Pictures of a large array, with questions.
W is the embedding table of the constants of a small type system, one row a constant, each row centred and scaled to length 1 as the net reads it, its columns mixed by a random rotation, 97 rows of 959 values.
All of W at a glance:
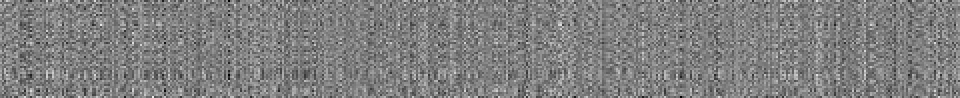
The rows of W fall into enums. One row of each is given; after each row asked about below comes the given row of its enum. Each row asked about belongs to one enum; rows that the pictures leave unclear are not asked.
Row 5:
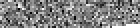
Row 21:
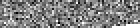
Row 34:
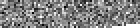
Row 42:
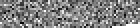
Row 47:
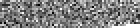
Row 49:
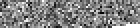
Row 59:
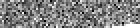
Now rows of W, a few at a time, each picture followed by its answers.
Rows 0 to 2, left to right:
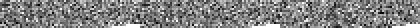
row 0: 47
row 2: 49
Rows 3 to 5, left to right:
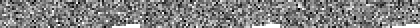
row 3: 21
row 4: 59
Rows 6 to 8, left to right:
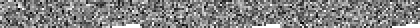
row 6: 5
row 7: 34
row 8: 42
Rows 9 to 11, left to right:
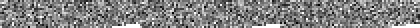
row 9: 34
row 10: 34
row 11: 47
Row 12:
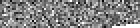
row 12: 21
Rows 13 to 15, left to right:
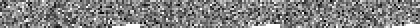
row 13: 49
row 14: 47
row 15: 59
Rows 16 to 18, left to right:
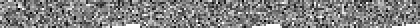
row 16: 5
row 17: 21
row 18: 34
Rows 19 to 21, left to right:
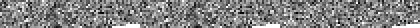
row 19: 49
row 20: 49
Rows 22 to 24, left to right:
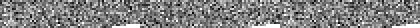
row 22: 21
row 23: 47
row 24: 21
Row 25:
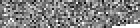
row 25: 21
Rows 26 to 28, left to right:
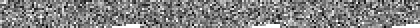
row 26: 34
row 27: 47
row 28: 21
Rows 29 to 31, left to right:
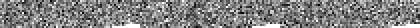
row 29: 59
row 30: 49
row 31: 47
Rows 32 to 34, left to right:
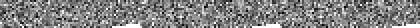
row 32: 42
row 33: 34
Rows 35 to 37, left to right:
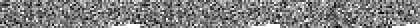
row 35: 47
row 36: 47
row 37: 49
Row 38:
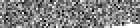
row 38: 59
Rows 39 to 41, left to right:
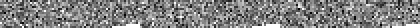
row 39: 42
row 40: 34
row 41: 5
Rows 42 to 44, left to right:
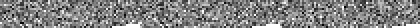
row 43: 42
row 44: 34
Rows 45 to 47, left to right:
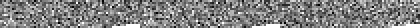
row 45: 21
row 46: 21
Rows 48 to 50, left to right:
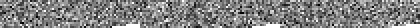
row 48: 42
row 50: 47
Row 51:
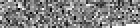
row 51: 5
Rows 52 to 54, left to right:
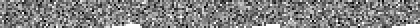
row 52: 59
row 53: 34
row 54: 21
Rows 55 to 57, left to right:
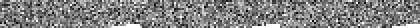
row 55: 47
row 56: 34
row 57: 21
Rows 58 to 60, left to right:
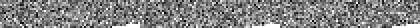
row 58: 42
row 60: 21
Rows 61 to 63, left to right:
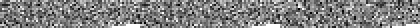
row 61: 47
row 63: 5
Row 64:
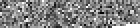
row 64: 49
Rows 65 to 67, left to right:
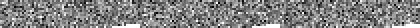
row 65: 34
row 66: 21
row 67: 59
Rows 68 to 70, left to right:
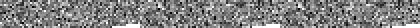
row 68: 42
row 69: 5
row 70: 5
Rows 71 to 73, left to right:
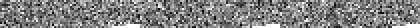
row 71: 47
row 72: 5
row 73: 49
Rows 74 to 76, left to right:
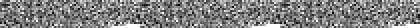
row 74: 47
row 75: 47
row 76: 47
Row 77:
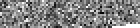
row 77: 49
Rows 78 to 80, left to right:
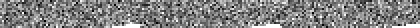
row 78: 59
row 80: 34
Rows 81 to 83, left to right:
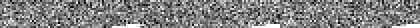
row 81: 21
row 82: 47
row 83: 21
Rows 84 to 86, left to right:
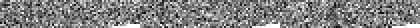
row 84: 47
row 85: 42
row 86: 49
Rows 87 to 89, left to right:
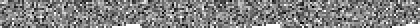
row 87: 34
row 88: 34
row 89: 42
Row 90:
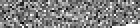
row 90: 42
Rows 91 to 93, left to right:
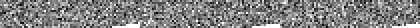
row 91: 42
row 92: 21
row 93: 34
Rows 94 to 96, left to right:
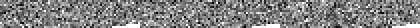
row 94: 42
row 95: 21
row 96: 49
